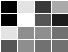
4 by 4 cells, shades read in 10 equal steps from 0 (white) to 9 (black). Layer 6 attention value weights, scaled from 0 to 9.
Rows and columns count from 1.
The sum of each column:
25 9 22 21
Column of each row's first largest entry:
1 1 4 1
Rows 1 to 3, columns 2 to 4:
1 7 3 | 0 6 8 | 4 4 5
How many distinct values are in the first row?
4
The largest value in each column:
9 4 7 8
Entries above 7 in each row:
1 2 0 0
